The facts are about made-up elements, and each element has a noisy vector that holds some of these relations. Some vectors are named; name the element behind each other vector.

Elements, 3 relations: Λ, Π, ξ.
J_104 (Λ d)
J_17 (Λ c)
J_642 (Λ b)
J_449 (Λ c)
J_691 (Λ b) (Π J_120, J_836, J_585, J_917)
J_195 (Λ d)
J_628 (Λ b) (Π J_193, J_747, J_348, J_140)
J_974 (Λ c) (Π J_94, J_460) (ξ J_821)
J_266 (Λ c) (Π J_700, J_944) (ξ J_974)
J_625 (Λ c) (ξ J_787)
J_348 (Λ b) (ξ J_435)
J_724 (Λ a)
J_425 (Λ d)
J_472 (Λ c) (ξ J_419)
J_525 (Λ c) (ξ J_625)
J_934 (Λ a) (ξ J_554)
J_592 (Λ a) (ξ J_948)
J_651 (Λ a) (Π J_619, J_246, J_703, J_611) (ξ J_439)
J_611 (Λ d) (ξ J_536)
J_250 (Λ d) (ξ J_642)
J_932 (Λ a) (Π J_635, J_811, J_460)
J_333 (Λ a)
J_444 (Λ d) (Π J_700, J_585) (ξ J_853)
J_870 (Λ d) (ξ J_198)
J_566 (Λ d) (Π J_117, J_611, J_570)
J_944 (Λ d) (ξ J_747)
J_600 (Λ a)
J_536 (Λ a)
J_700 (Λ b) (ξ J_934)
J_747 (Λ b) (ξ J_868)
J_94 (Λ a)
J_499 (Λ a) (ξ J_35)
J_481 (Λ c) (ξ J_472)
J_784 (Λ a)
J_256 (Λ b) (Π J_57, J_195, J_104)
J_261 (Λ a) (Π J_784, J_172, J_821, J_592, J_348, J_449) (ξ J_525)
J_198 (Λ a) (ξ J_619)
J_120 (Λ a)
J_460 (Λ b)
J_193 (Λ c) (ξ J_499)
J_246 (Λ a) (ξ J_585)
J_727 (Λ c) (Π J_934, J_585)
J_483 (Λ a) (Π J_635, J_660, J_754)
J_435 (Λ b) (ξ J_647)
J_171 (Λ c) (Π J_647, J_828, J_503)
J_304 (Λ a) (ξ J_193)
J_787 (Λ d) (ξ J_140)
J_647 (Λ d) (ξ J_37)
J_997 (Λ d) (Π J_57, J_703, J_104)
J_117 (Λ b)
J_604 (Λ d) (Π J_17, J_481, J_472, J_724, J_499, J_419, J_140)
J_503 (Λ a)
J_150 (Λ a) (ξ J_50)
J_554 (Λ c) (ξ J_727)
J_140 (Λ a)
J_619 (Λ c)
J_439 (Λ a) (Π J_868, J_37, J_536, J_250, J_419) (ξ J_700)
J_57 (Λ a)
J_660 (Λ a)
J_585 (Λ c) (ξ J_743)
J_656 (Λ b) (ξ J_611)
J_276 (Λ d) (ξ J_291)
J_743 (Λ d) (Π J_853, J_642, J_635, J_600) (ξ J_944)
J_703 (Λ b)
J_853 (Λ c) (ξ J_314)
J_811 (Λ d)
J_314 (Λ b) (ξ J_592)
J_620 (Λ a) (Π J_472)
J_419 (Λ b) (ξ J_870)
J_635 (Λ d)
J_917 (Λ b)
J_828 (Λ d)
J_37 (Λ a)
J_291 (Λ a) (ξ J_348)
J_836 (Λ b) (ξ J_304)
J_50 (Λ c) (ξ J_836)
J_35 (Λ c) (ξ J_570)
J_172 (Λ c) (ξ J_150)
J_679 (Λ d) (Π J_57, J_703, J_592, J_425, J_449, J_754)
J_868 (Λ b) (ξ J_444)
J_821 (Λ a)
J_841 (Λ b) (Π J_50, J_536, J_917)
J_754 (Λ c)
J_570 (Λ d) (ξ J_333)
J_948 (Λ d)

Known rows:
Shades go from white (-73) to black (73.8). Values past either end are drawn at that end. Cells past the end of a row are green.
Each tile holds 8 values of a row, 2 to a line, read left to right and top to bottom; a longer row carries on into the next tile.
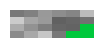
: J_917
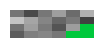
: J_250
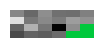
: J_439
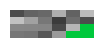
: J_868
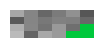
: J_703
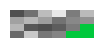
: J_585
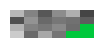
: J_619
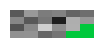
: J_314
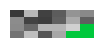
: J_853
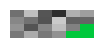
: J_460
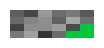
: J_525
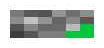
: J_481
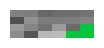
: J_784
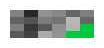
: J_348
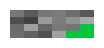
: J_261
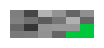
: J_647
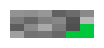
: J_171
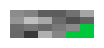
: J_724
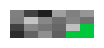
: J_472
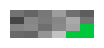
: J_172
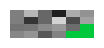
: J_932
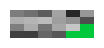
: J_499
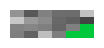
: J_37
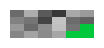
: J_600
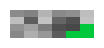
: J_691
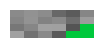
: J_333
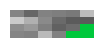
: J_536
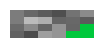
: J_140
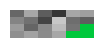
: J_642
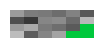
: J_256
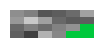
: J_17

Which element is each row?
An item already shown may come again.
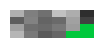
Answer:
J_611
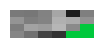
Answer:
J_35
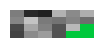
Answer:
J_419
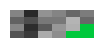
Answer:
J_348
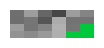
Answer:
J_660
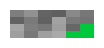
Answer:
J_754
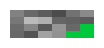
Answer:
J_140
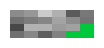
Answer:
J_304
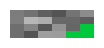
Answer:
J_140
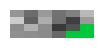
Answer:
J_841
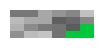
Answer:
J_120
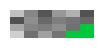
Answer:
J_619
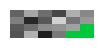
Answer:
J_974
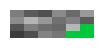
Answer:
J_481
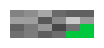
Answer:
J_554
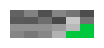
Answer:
J_592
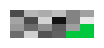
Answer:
J_444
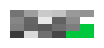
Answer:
J_266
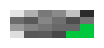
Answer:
J_566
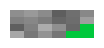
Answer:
J_948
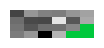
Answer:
J_743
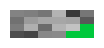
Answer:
J_193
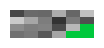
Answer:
J_868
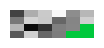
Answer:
J_944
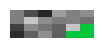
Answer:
J_472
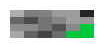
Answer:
J_651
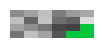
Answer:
J_727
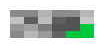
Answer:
J_691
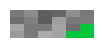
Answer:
J_754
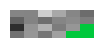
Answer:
J_150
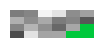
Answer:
J_836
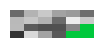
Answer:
J_700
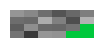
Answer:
J_628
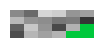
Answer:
J_50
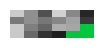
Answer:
J_570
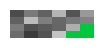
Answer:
J_747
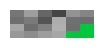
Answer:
J_660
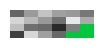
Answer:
J_934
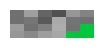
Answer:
J_660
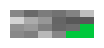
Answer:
J_536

